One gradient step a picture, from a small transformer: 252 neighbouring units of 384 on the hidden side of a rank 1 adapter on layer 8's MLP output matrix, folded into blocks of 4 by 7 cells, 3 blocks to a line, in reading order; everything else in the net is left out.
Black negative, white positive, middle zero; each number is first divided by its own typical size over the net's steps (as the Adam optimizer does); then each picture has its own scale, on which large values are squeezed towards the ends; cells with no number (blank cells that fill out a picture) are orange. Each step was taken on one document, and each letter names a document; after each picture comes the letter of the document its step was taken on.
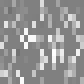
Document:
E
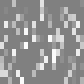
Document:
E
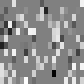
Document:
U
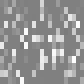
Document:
E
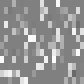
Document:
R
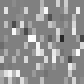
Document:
R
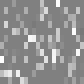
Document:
R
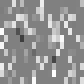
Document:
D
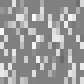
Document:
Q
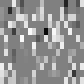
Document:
Q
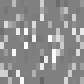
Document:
E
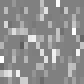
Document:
R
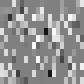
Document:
Q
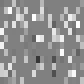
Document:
D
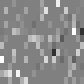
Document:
R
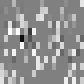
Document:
U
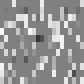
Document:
Q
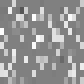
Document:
Q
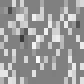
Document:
Q
